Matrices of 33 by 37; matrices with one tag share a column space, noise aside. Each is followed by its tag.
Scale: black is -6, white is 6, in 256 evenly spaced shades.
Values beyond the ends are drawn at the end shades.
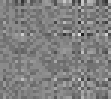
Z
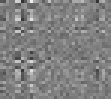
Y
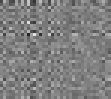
Z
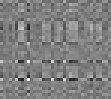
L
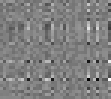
L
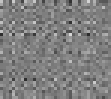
Z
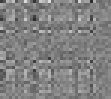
Y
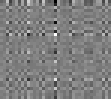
Z
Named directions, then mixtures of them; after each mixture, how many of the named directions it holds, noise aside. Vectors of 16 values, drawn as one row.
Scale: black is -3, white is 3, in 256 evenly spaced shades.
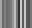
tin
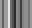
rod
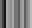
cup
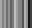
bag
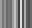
one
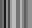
two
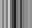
three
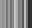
one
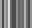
two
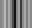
three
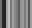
two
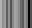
one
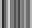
three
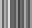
two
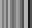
two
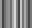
three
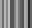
two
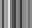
one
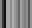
two
